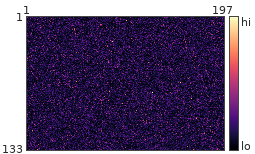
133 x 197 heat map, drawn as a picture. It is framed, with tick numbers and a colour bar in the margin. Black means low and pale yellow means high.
No overall slope runs across the table. No single row or column stands out from its neighbours. Fine speckle covers the field. Overall the values sit about 10% of the way up the scale. There is no seam. The values are skewed, with a long tail toward high values. Neither half mirrors the other.
